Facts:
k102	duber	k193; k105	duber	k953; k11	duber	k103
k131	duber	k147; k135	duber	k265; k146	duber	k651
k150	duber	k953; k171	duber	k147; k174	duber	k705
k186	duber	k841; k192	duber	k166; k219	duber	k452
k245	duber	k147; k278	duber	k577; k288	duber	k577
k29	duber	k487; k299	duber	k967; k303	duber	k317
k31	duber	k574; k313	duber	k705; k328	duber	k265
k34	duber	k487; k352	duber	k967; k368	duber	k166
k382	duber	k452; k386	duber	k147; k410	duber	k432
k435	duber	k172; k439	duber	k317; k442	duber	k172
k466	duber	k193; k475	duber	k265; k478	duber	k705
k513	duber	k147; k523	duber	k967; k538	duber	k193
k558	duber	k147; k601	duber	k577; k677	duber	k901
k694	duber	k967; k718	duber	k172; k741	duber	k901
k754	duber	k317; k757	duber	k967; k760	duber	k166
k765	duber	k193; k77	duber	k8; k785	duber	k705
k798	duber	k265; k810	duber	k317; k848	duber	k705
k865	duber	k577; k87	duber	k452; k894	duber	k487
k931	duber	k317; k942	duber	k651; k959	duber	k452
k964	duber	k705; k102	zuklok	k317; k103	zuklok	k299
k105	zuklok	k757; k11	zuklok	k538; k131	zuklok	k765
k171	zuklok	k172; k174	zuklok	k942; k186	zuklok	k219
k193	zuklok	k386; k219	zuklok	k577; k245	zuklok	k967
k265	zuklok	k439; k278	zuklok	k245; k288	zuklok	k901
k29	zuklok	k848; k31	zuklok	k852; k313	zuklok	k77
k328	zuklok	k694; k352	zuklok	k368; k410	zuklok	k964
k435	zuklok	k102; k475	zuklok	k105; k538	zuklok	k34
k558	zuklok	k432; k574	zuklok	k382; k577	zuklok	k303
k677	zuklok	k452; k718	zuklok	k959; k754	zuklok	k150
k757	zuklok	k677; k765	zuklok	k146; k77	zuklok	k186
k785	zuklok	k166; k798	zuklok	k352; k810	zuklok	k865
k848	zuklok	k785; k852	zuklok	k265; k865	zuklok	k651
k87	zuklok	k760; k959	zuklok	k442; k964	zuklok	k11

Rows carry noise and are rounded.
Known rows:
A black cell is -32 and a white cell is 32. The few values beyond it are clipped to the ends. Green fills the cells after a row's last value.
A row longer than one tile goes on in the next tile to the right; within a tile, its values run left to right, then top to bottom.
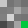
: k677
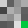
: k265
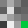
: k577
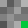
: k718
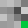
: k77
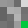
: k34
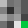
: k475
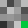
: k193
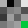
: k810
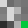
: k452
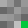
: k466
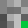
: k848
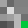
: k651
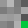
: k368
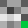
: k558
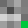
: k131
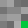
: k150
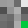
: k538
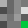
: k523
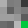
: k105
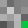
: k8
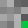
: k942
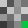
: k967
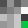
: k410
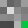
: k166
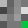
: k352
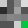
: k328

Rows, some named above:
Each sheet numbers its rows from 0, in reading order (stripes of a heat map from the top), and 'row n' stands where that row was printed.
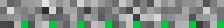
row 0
k166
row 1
k313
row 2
k34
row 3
k219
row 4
k478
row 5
k147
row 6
k29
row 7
k852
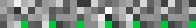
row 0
k313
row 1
k265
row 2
k757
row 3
k964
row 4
k705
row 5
k757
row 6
k757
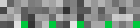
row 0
k265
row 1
k174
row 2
k475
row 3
k186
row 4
k131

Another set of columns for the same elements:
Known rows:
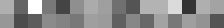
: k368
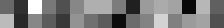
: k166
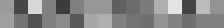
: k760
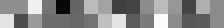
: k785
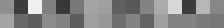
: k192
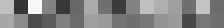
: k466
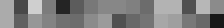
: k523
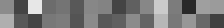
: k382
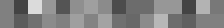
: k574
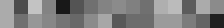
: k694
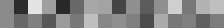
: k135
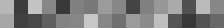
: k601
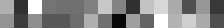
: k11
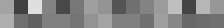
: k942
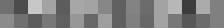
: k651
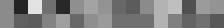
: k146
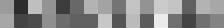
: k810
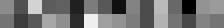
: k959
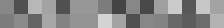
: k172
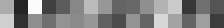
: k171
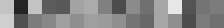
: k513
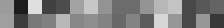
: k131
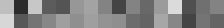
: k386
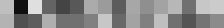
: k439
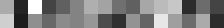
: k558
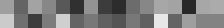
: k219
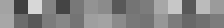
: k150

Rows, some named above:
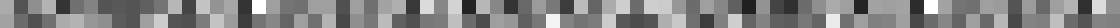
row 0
k577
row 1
k317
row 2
k303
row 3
k219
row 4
k317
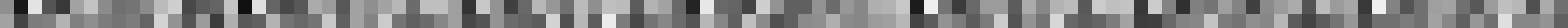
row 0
k131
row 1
k439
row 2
k810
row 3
k265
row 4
k931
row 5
k601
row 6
k410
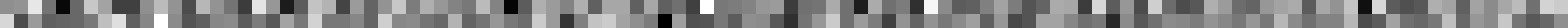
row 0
k785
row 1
k475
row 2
k757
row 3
k452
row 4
k967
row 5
k31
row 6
k439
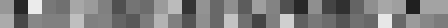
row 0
k147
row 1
k219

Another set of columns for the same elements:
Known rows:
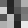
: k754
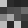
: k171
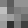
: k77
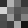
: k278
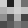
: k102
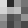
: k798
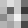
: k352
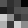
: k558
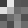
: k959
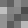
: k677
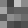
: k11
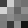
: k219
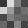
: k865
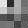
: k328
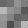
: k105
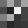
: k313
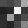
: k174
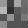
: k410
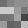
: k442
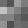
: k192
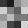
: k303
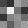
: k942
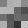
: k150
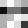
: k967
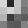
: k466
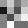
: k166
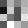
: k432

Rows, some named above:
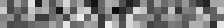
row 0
k29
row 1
k475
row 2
k166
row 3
k810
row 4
k147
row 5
k29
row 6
k31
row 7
k439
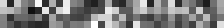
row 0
k538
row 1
k705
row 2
k382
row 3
k317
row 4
k931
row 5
k328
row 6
k798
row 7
k931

